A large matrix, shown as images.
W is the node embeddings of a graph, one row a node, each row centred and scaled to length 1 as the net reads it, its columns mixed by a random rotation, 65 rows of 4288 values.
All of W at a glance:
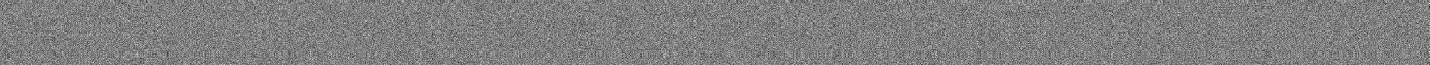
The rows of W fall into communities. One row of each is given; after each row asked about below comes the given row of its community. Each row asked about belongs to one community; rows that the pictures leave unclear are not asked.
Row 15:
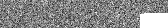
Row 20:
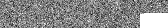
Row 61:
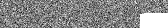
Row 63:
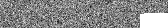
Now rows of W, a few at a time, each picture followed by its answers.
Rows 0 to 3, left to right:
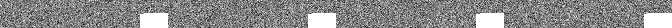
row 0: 63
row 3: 61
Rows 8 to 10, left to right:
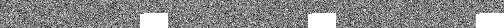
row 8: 61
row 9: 63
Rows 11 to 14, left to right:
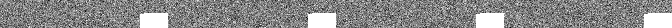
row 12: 15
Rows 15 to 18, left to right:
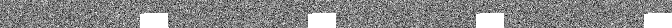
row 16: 15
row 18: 61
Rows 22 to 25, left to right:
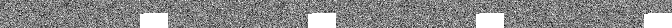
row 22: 20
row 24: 20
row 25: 61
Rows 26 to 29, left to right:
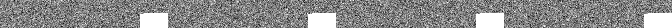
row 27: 15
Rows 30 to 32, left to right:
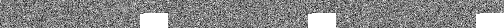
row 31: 20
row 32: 63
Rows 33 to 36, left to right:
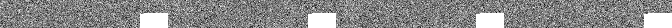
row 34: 20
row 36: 15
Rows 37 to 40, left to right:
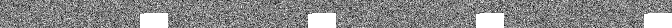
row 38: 63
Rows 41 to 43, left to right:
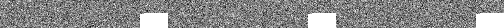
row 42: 61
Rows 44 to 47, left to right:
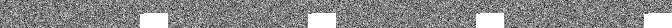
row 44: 61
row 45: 20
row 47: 15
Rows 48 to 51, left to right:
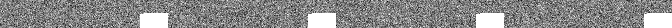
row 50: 61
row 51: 20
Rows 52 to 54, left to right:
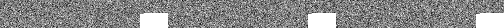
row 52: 20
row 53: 20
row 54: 61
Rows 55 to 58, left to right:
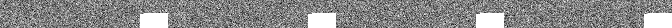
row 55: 20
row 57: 61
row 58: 63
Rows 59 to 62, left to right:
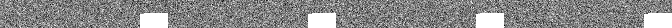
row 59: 20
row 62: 61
